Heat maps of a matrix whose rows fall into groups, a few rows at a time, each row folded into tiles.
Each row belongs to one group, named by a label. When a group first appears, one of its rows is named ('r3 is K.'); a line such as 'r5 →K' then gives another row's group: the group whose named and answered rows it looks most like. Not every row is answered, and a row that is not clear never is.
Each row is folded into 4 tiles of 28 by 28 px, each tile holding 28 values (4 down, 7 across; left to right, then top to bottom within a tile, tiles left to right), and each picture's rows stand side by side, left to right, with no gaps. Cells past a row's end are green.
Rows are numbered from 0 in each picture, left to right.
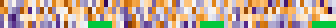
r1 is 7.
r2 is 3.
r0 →3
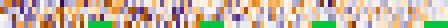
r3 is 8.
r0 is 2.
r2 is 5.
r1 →8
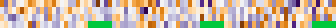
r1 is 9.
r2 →2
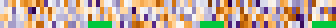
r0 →9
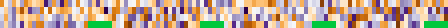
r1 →8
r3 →7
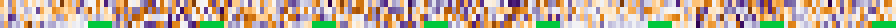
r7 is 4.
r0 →3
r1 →7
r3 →8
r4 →2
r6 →9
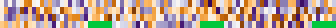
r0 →4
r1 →3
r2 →8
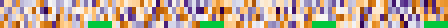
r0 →2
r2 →8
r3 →9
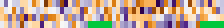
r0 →9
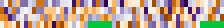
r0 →2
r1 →4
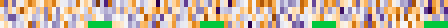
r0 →5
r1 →4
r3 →2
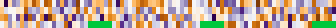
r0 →9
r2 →4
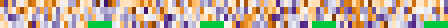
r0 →5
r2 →7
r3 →7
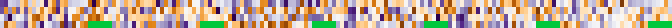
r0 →4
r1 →3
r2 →2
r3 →9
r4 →3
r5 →4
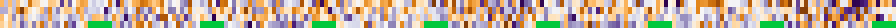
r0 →5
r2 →3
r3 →5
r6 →5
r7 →8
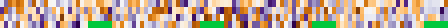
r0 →7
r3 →5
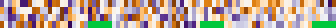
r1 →7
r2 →5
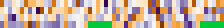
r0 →3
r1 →7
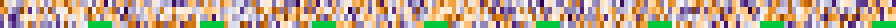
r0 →3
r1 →2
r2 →2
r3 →4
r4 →8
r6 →4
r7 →8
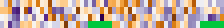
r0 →9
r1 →7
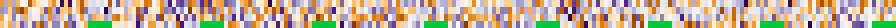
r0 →5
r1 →9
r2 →4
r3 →7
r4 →7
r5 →2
